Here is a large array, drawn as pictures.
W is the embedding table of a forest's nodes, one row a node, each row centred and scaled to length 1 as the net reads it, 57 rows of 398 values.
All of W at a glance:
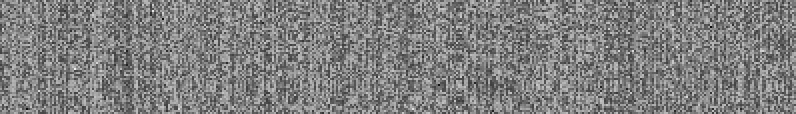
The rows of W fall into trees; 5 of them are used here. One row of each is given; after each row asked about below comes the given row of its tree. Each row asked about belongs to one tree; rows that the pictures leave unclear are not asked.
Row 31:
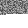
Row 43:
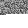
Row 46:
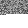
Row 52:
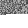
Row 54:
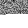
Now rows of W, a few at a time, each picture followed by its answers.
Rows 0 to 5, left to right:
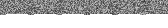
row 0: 54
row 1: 46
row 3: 31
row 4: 46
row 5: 46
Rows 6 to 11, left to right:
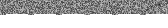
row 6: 31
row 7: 43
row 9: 46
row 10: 46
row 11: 52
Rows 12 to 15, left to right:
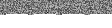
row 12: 31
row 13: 43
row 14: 31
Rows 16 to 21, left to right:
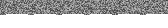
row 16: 43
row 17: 46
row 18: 46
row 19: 46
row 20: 31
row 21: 54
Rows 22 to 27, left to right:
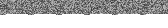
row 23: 54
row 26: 43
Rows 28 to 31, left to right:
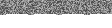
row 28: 46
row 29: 46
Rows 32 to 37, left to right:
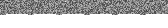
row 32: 43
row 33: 43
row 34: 43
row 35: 52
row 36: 54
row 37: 52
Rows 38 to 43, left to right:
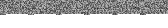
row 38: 43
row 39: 46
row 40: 43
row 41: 43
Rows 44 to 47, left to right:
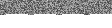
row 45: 43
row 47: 43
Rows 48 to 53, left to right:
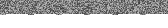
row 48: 46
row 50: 46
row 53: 54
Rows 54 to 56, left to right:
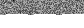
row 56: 43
